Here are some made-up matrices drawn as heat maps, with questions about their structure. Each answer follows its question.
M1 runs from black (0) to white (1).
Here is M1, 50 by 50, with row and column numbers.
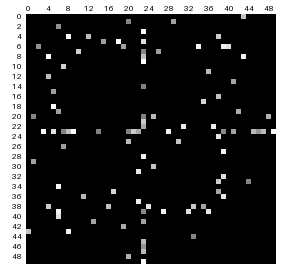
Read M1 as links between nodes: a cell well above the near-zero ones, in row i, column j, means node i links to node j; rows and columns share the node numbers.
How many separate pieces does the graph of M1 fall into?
1
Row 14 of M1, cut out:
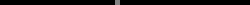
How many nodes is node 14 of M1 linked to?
1
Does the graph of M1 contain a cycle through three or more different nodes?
no
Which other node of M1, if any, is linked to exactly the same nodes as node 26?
node 10
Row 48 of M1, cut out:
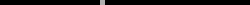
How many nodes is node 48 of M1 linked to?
1
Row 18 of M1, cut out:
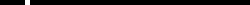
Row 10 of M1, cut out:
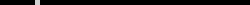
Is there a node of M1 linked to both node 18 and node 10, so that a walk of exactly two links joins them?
no
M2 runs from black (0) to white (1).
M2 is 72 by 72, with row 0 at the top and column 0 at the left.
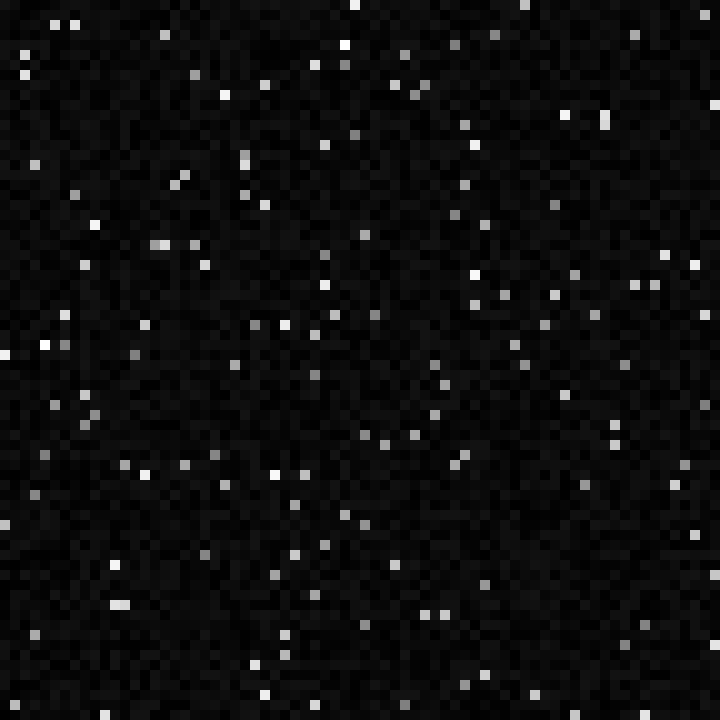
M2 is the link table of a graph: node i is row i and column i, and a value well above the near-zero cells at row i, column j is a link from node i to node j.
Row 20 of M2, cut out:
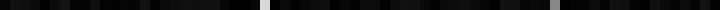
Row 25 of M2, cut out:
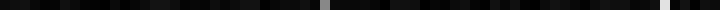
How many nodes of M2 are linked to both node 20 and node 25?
0
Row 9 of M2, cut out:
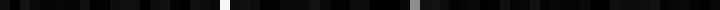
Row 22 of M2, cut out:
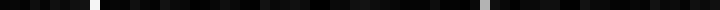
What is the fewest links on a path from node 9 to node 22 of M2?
1
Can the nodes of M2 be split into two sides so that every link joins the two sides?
yes
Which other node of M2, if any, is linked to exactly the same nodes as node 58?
node 67
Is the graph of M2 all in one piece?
yes
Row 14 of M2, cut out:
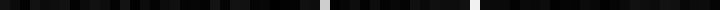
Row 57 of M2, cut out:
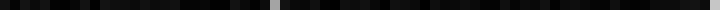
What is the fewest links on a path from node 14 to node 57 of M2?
3
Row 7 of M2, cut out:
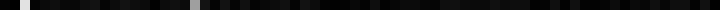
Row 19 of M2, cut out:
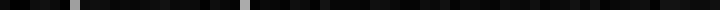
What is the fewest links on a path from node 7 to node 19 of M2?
1
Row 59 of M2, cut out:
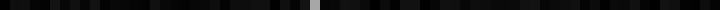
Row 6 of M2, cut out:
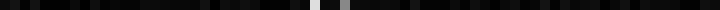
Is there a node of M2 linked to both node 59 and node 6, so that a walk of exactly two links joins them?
yes
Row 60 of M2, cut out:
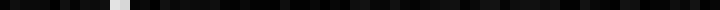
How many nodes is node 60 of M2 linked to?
2
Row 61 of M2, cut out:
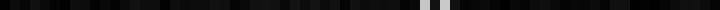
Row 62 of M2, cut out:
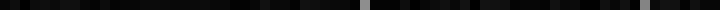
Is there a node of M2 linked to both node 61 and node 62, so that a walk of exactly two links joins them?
no
